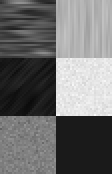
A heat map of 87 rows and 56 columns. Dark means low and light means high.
It is made of 3 by 2 panels. Panel 1,1: low, streaked across. Panel 1,2: high, streaked downward, faint in contrast. Panel 2,1: very low, slanting up to the right, faint in contrast. Panel 2,2: very high, fine-grained, faint in contrast. Panel 3,1: middling, fine-grained, faint in contrast. Panel 3,2: very low, flat.
